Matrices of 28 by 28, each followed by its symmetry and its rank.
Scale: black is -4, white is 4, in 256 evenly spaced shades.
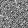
symmetric, full rank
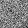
symmetric, full rank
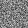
antisymmetric, full rank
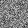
symmetric, full rank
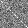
symmetric, full rank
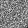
symmetric, full rank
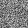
antisymmetric, full rank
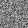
symmetric, full rank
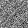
symmetric, full rank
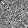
symmetric, full rank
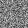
antisymmetric, full rank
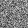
antisymmetric, full rank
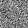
antisymmetric, full rank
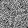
symmetric, full rank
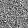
antisymmetric, full rank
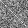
symmetric, full rank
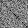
symmetric, full rank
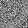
symmetric, full rank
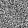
antisymmetric, full rank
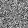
antisymmetric, full rank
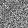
symmetric, full rank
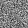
antisymmetric, full rank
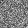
symmetric, full rank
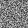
antisymmetric, full rank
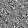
antisymmetric, full rank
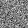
antisymmetric, full rank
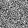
antisymmetric, full rank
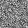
symmetric, full rank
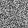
antisymmetric, full rank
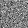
antisymmetric, full rank
